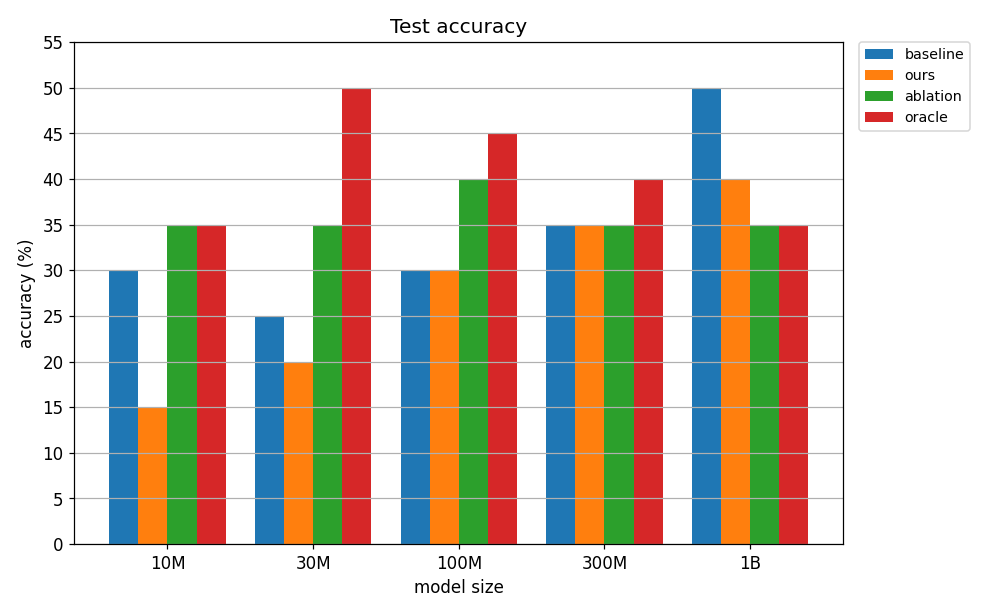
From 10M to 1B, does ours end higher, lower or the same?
higher
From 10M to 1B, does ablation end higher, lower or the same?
the same
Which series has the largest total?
oracle
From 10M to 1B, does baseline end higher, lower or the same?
higher
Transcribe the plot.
Title: Test accuracy
x-axis: model size, ticks 10M 30M 100M 300M 1B
y-axis: accuracy (%), ticks 0 5 10 15 20 25 30 35 40 45 50 55
Legend: baseline, ours, ablation, oracle
Values:
baseline: 30 25 30 35 50
ours: 15 20 30 35 40
ablation: 35 35 40 35 35
oracle: 35 50 45 40 35
